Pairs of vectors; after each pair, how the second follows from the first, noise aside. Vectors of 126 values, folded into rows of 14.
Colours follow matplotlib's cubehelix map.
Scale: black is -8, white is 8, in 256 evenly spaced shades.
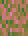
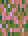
scaled up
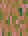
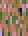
scaled up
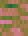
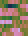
scaled up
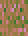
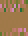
partly zeroed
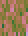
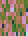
scaled up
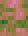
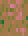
partly zeroed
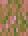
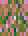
scaled up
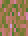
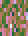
scaled up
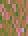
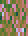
scaled up
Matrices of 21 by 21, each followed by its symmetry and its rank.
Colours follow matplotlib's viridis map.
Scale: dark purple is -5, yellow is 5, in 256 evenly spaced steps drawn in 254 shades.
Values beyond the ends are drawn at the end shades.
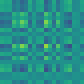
symmetric, rank one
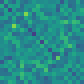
symmetric, full rank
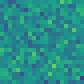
neither, full rank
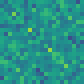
symmetric, full rank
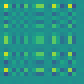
symmetric, rank one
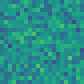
neither, full rank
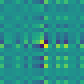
symmetric, rank one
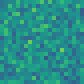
neither, full rank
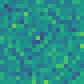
symmetric, full rank
